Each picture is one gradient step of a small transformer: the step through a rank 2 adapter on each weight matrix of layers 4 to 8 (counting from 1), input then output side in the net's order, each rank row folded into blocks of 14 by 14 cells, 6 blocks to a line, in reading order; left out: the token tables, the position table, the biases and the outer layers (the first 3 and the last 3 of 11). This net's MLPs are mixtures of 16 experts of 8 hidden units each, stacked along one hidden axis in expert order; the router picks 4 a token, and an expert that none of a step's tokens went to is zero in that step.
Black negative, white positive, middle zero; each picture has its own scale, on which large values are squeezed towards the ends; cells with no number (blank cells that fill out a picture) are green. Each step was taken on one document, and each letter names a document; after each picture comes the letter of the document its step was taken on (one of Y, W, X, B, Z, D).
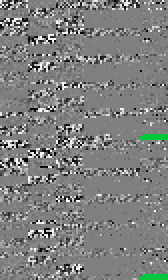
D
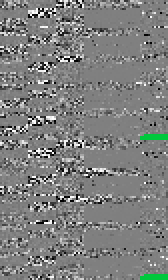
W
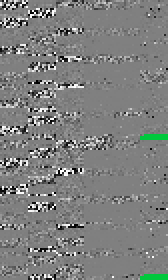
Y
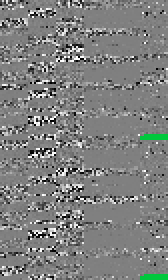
W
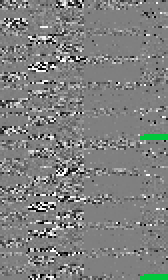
W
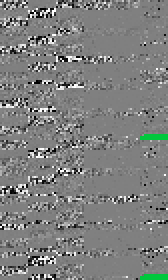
Y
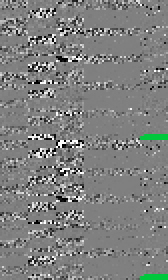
Y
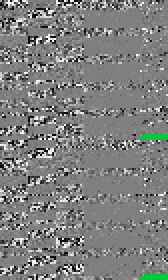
D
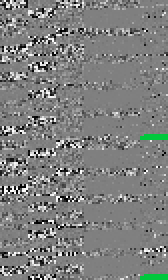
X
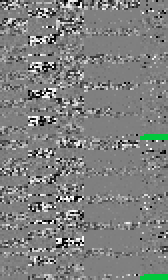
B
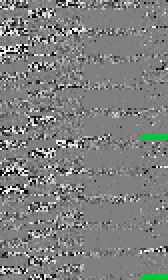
X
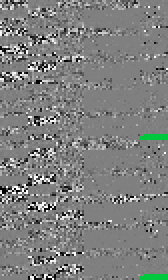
X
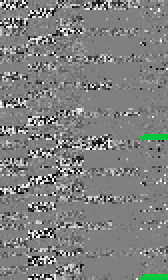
Y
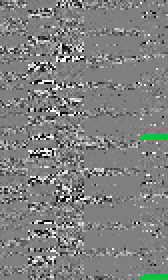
W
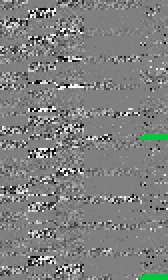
Y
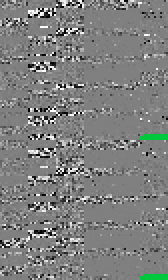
W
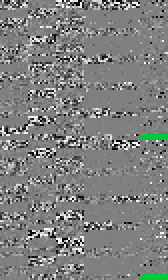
B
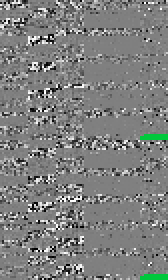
D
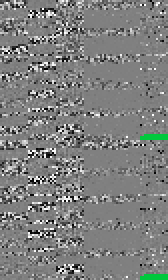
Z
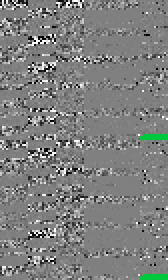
W
